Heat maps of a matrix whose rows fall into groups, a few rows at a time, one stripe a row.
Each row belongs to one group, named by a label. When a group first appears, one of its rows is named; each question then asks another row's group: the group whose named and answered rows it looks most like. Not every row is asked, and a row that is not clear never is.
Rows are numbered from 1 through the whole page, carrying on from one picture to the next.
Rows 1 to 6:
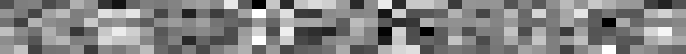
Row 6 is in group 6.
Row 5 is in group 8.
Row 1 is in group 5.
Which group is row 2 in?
8
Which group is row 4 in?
8
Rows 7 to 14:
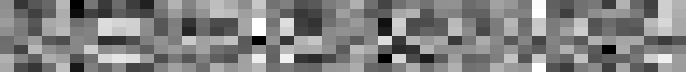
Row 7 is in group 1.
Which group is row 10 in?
8
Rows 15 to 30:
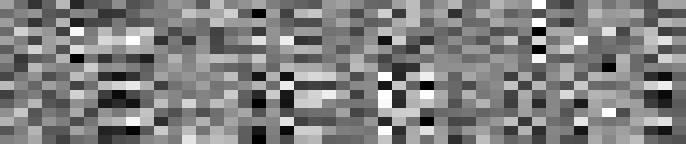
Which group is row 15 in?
1
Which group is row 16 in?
5
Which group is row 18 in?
6
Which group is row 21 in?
1
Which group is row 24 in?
8
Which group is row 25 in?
5
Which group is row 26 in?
5
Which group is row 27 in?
6
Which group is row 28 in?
8
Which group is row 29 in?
5
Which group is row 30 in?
5
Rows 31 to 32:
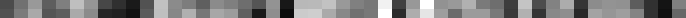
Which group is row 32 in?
5
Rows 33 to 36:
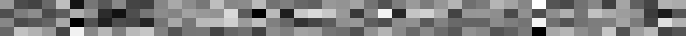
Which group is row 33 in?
1
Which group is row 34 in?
5
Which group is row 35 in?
1
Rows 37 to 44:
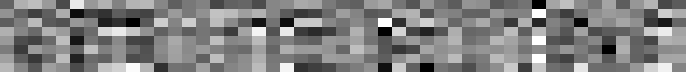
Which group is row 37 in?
6
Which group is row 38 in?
1
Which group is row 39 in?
5
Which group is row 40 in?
8
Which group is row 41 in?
1
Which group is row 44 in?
8
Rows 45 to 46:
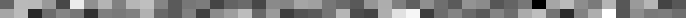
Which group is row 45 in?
6
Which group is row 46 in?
6
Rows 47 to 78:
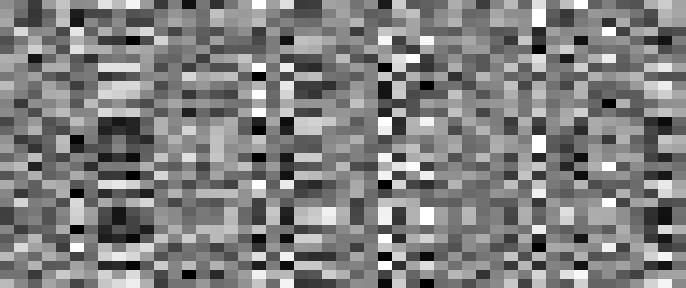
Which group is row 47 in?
8
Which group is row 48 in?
1
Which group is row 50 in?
6
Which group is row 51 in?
5
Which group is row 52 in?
6
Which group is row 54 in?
8
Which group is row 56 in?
8
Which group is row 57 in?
8
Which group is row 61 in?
5
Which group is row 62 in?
1
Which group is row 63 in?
1
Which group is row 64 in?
5
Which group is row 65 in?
6
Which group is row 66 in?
5
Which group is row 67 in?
8
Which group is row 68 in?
1
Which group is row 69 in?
6
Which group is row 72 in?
1
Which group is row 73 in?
5
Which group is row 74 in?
6
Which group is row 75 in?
8
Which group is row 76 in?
5
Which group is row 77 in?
8
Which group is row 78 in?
8
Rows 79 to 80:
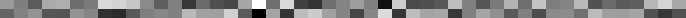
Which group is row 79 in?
8
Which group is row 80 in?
5
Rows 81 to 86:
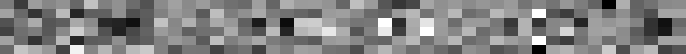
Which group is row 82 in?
1
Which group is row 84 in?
5
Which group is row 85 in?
1
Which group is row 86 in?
6
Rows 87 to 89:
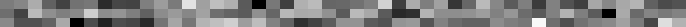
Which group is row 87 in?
5
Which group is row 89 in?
1
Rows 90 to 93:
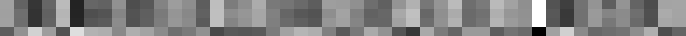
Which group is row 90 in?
1
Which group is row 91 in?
1
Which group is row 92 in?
1
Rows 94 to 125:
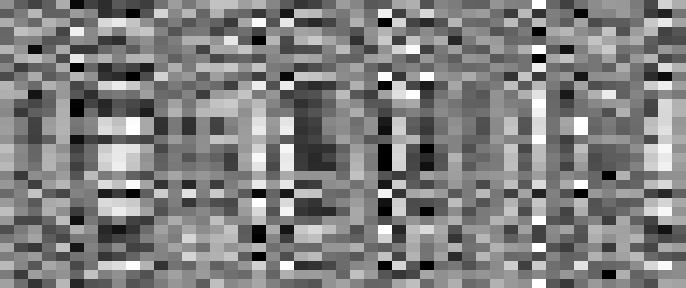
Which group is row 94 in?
1
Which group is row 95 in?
5
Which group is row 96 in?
8
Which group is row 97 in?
6
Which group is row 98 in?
5
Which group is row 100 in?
6
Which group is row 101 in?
1
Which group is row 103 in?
8
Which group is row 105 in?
1
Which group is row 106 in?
1
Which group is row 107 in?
8
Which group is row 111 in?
8
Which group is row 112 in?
8
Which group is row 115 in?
5
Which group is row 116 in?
8
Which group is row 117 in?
8
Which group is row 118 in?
1
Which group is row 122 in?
5
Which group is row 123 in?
8
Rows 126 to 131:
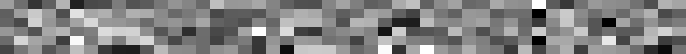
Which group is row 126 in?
1
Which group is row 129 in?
8
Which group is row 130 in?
6
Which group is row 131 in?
5
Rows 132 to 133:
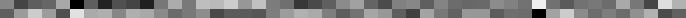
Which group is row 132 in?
1
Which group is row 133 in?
6
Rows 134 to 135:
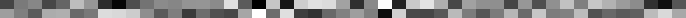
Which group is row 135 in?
8
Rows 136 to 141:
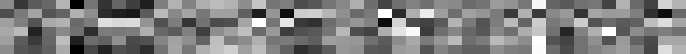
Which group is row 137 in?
5
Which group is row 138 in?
8
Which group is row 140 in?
1
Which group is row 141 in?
1
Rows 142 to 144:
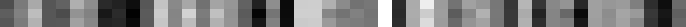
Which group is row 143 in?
5
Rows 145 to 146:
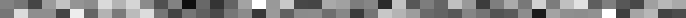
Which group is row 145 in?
8
